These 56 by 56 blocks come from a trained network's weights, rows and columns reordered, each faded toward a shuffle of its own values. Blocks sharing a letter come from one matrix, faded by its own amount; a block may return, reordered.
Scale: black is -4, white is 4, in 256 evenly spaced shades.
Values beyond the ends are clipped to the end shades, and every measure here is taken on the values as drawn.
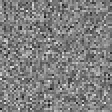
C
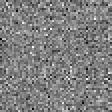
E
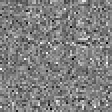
E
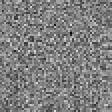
C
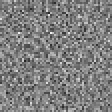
C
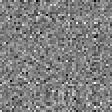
E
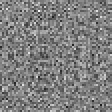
C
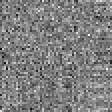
E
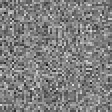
C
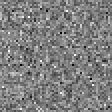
E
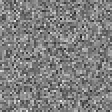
C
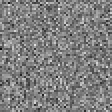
C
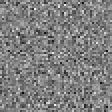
E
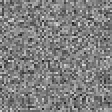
C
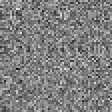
C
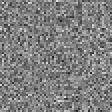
C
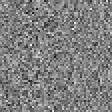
C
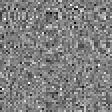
E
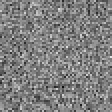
C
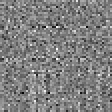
E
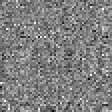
E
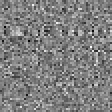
E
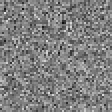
C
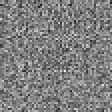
C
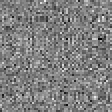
E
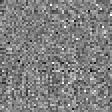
E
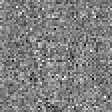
E
